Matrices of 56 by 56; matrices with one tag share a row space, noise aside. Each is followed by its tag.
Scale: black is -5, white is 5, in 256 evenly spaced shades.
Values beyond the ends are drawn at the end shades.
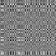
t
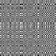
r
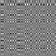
t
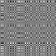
t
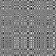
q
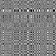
q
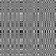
r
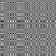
t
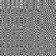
r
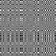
r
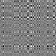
q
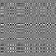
t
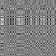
t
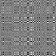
q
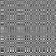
t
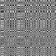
t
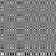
t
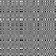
r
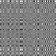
r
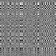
r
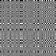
r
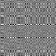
t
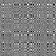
q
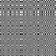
r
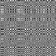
t
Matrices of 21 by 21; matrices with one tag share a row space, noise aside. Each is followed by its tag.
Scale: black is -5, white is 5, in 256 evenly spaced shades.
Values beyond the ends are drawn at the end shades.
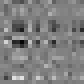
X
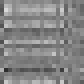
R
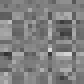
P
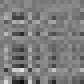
X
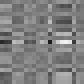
P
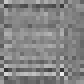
R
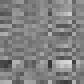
P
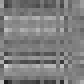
R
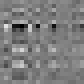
X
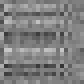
R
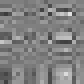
P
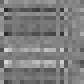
R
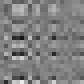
X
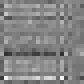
R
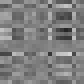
P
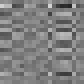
P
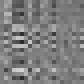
X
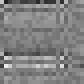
R
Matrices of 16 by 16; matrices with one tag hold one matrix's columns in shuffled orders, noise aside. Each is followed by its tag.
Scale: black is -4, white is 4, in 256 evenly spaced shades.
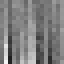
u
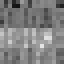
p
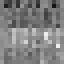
p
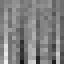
u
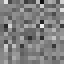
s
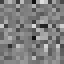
s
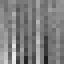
u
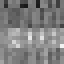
p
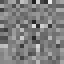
s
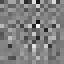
s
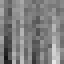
u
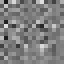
s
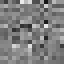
s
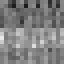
p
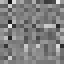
s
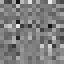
s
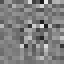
s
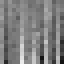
u
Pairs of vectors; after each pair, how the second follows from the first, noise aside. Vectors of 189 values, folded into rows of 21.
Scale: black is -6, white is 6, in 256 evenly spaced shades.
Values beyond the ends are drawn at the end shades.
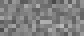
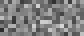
scaled up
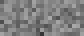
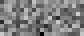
scaled up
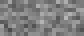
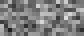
scaled up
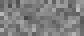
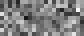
scaled up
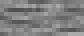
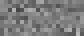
sign-scrambled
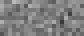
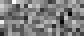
scaled up
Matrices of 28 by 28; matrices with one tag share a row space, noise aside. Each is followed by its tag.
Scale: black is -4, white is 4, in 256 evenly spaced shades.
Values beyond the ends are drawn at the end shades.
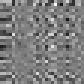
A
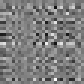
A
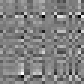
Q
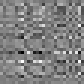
Q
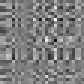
A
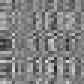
A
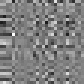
A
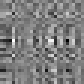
A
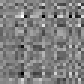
Q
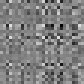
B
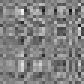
Q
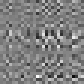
B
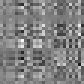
Q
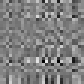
B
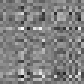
Q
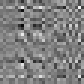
Q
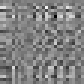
A
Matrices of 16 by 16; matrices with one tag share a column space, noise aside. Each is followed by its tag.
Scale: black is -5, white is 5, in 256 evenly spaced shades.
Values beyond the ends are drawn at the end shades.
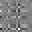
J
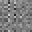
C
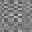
C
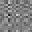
C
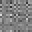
C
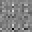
J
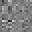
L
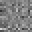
J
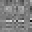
L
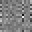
C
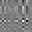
L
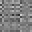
C
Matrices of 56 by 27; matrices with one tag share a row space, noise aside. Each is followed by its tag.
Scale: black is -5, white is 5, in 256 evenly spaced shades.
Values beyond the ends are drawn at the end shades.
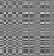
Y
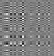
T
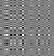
T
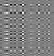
T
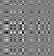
T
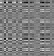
Y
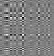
T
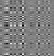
T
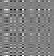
T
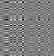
T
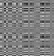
Y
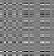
Y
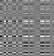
Y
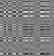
Y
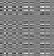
Y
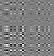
T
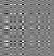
T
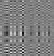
T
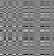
Y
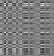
Y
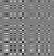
T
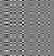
T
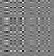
T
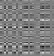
Y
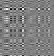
T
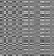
Y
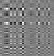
T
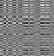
Y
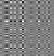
T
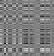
Y
